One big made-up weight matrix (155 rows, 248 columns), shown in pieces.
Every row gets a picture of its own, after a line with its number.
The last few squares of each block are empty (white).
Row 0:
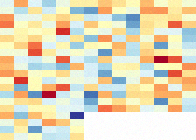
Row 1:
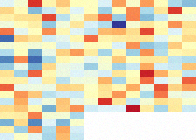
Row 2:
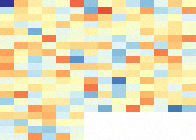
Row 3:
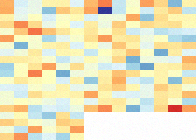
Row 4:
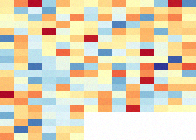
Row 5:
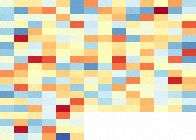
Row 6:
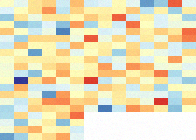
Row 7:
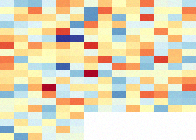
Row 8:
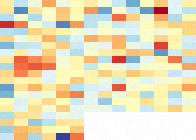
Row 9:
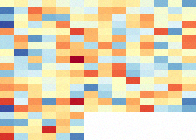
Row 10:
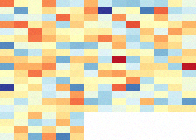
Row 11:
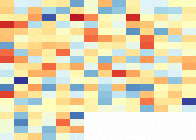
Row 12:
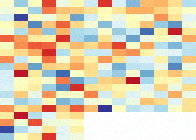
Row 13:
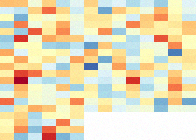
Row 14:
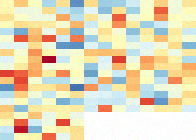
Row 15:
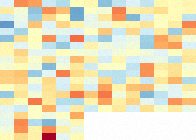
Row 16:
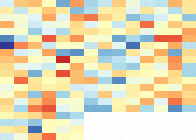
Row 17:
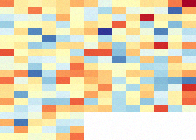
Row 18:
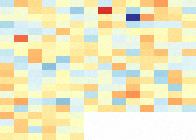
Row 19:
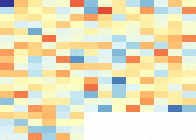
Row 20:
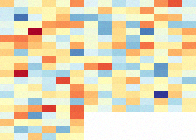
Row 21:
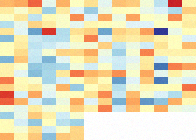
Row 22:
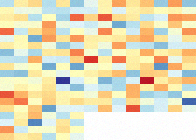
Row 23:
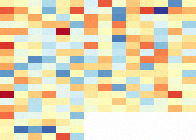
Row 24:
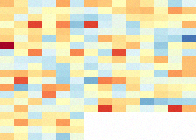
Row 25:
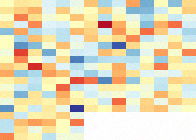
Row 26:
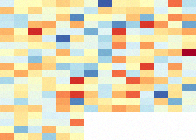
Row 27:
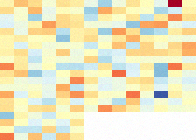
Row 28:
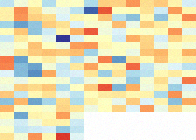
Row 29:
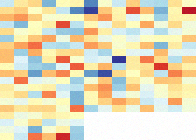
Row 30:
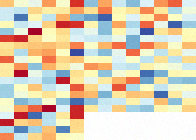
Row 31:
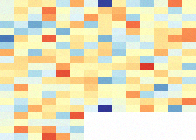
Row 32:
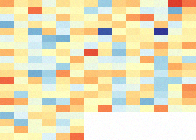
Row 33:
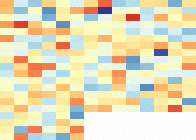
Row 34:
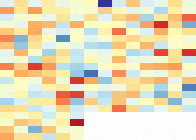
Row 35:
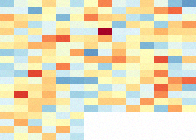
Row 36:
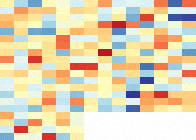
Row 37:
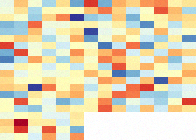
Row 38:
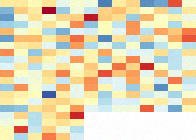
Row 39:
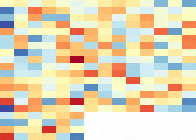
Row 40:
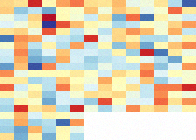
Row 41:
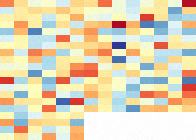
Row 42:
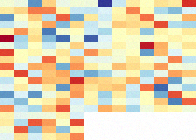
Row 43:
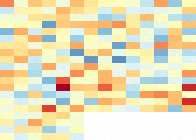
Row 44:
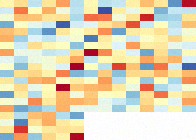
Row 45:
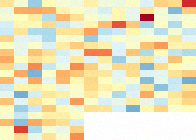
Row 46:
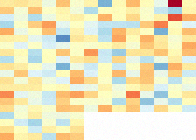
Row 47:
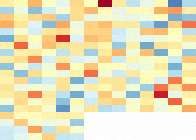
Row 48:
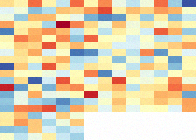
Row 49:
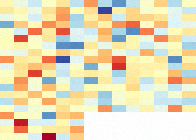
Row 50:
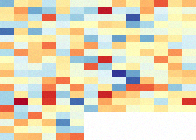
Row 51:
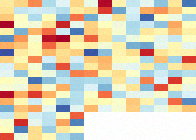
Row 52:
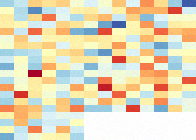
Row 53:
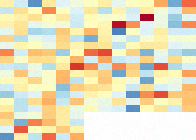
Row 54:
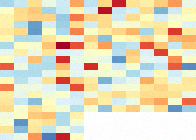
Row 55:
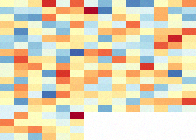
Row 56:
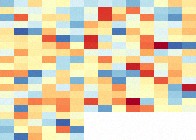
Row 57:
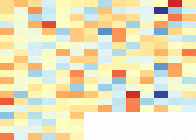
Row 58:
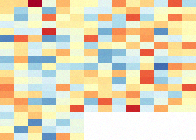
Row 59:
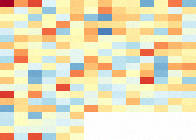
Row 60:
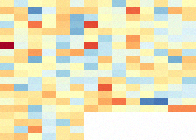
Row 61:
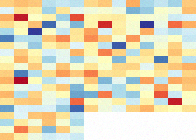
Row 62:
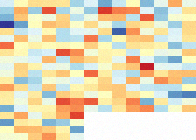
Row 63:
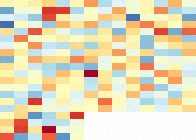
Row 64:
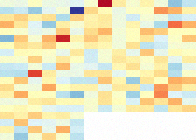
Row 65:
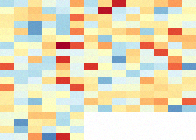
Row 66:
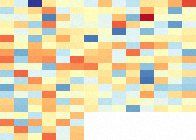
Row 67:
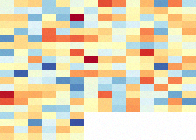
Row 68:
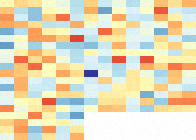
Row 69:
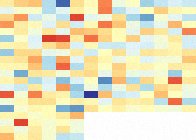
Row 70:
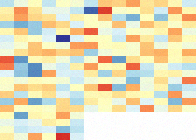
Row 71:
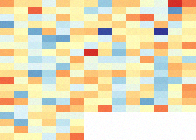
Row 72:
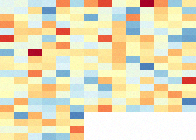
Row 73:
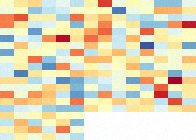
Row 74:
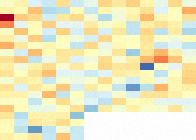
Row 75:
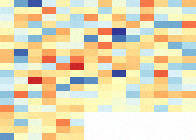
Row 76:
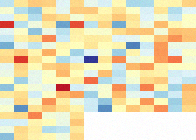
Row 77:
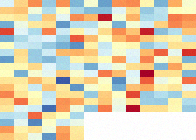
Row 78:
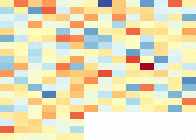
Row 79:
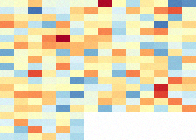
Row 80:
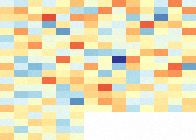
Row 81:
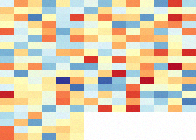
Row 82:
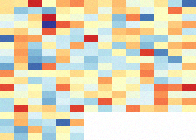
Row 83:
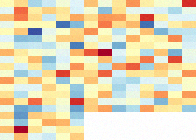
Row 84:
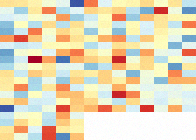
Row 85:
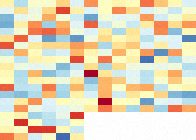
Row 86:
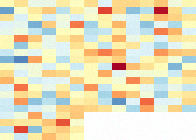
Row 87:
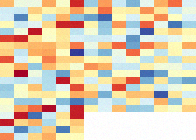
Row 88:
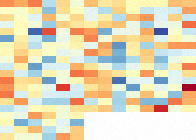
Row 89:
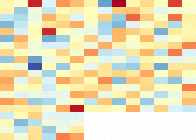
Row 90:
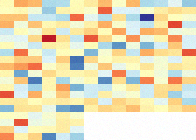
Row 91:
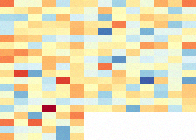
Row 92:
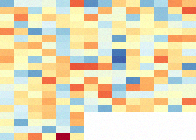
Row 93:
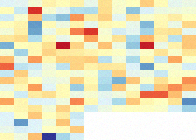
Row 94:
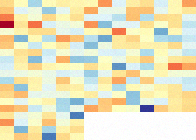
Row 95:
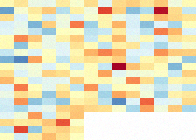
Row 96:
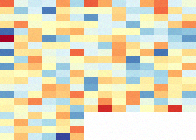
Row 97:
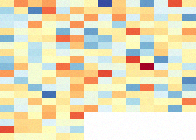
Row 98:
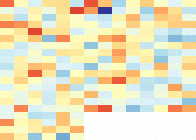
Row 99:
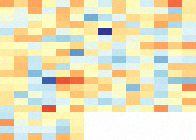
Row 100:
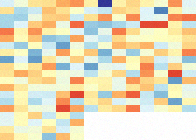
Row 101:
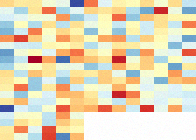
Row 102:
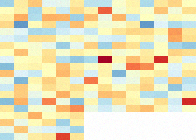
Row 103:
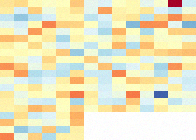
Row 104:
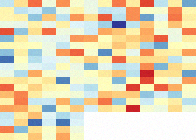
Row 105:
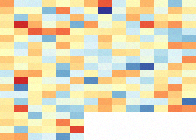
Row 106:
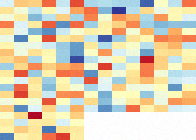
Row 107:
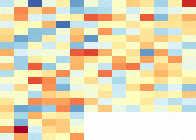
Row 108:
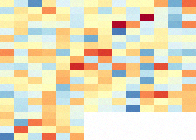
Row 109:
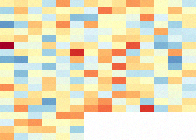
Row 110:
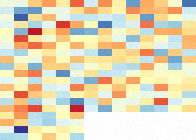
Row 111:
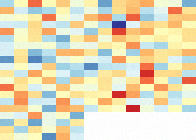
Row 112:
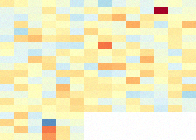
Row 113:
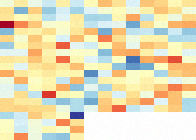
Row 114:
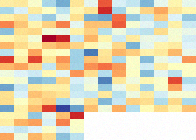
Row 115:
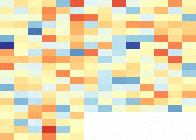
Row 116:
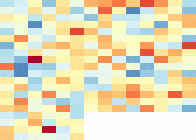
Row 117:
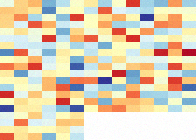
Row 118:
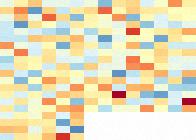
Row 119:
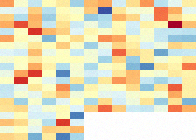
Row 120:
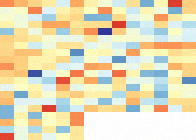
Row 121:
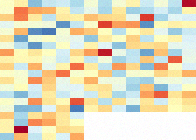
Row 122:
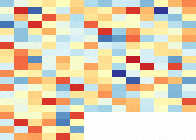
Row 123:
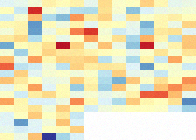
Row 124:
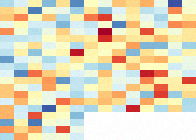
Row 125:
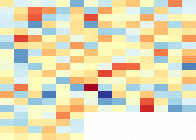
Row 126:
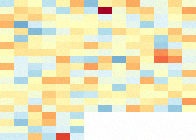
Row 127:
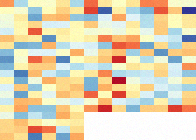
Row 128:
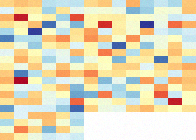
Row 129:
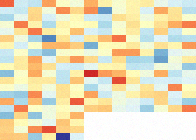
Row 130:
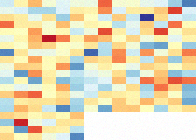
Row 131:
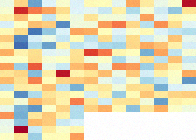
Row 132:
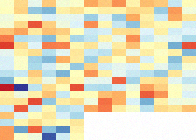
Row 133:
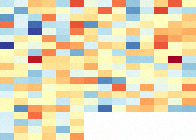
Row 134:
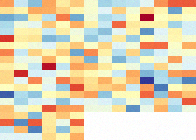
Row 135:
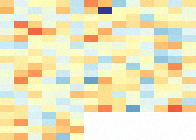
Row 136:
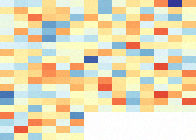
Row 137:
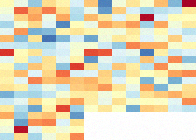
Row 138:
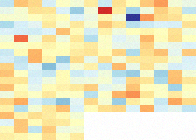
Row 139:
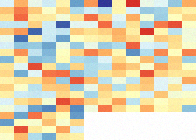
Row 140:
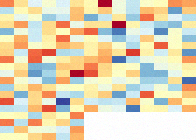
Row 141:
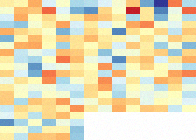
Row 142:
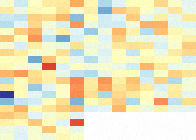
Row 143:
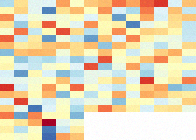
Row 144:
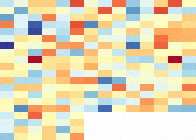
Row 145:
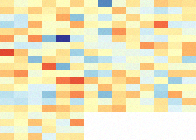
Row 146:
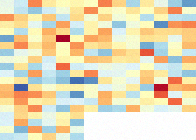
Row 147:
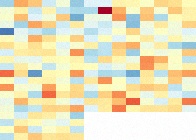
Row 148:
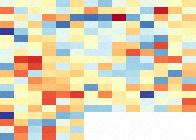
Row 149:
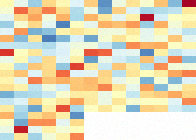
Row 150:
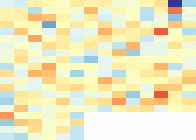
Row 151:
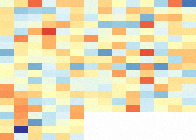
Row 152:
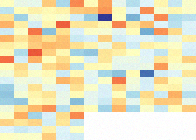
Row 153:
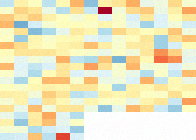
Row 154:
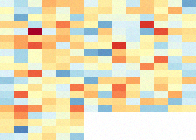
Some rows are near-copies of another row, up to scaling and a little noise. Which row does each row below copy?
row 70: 28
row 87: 30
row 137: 149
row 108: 53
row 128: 61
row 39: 9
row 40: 82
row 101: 84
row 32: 71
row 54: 65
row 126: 153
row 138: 18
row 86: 95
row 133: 144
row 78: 97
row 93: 123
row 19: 2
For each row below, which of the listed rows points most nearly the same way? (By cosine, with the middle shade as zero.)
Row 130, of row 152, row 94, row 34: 152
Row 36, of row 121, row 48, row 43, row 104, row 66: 121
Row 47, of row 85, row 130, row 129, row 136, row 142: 130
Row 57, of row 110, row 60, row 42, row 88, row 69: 88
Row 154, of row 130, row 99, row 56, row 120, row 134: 130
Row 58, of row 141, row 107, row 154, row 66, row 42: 141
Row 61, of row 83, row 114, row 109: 83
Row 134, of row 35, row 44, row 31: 44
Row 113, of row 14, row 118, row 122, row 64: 14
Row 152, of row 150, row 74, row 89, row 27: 150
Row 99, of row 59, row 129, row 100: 59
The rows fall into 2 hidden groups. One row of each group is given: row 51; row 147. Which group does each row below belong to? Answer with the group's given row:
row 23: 147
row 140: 51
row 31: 147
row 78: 147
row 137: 51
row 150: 51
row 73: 51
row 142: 51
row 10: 147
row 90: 51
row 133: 147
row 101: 147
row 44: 51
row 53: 51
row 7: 147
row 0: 147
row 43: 51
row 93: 147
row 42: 51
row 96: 147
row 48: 51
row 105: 147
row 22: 51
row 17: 51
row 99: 51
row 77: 51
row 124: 51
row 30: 51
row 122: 147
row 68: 147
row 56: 147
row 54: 147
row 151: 51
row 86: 147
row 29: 147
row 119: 147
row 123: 147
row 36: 51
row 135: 147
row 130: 51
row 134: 51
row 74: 147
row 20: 51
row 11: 147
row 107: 51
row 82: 51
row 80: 147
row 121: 51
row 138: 147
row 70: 147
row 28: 147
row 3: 147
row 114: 51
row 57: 51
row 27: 51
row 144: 147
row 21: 51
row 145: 51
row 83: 51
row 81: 51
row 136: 51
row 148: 147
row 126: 147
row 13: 147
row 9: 147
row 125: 147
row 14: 147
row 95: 147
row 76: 147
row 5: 147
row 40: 51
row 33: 147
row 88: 51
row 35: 51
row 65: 147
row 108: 51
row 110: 51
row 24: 147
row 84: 147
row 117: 51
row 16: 147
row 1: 51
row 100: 51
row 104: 51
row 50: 147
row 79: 51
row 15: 147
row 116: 147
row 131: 51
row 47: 51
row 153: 147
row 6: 147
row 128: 51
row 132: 147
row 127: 147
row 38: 147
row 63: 147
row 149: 51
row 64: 51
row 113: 147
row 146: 51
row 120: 51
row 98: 147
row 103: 51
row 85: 147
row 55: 147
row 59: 51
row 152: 51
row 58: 51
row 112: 147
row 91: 51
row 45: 51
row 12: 51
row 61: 51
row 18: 147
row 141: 147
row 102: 147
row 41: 51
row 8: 147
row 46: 51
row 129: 147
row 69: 51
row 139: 51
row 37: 147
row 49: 147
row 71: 51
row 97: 147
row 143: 147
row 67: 51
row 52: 51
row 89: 51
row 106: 147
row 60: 147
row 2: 147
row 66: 51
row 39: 147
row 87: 51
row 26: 51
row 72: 147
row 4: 51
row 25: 51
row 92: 147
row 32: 51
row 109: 147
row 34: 51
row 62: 147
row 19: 147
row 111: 51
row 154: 51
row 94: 147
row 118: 147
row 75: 51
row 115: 147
